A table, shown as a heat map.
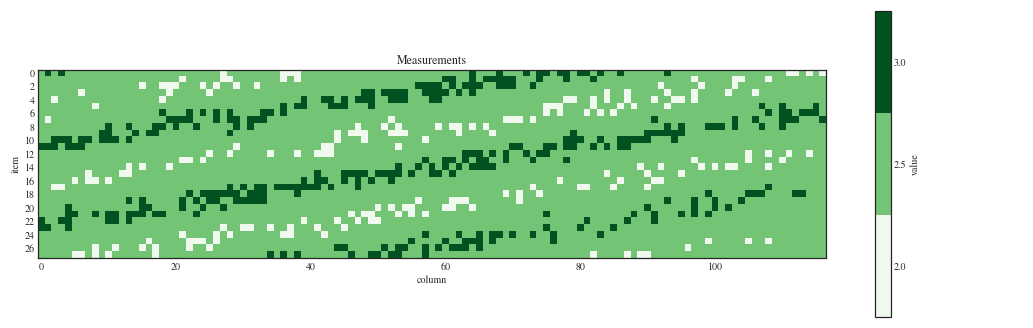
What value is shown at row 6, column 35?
2.5
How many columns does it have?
117
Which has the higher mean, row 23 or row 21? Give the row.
21
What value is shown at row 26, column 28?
2.5
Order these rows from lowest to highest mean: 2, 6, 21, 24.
2, 24, 6, 21
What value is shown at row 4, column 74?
2.5
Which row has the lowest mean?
12
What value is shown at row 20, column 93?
2.5
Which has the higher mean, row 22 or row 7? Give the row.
7
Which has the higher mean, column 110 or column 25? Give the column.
110
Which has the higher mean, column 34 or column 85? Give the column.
34
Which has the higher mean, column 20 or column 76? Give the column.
76
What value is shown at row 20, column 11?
2.5
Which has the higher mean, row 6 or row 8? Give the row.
6
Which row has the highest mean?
10
